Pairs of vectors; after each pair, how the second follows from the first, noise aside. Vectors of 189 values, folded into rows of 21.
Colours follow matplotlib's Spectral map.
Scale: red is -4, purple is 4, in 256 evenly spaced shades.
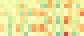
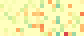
partly zeroed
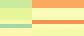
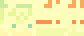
partly zeroed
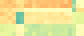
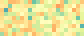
shuffled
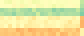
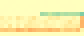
partly zeroed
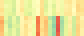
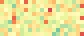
shuffled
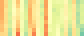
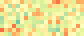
shuffled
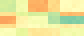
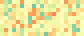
shuffled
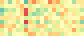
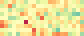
shuffled
